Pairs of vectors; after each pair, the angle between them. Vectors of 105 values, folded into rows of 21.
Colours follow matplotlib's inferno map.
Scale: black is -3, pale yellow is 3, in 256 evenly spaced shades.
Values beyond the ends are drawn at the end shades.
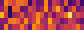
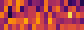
nearly parallel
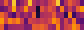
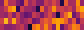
partly aligned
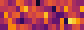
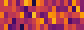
partly opposed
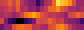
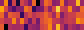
orthogonal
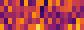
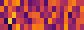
partly aligned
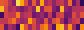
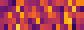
orthogonal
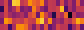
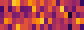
nearly parallel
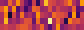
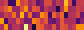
orthogonal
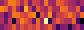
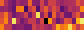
nearly opposite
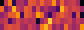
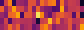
nearly parallel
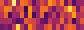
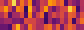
nearly parallel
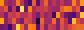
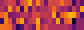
nearly opposite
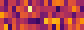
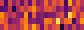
partly aligned
